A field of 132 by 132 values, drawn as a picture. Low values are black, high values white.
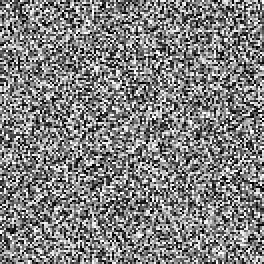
Mirror symmetry: none. Grain: fine. Stripes: none. Slope: none. Seam: none. Average level on the scale: 50%. Histogram: flat.
